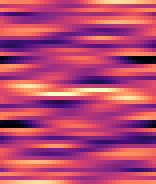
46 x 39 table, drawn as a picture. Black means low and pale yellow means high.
The grain runs across in streaks. A half turn leaves it unchanged. There is no overall slope. Overall the values sit about 50% of the way up the scale. The values follow a bell shape.
